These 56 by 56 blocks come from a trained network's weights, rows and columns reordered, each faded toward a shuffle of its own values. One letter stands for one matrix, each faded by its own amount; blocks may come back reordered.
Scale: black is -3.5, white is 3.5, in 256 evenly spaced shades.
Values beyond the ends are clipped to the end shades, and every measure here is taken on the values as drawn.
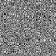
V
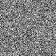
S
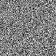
S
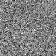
S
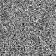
S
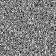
S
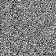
S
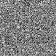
S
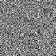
V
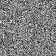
S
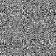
V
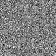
S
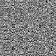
V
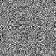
V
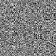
V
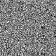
S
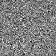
S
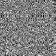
V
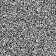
S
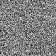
S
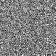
S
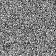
S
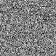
S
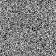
S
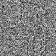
S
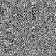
V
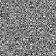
V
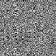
V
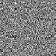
V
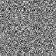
V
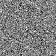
S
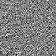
V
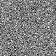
S
